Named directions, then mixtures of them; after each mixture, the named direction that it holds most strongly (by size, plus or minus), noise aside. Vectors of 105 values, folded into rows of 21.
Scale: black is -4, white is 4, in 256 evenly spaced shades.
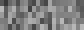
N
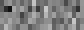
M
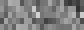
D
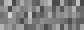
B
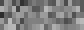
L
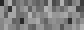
B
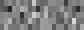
M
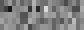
M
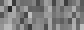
B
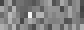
B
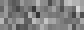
D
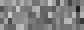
L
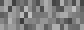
B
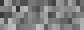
L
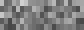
L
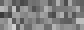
L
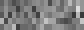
D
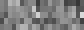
D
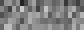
L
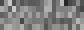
L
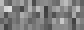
M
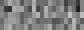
M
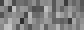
L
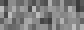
N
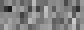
M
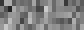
M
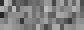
L
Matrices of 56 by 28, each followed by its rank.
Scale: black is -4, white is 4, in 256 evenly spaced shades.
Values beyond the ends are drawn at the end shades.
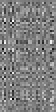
three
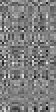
three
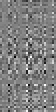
three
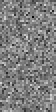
full rank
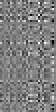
three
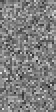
full rank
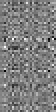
three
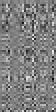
three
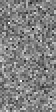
full rank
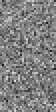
full rank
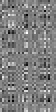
three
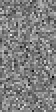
full rank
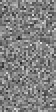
full rank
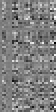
three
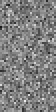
full rank
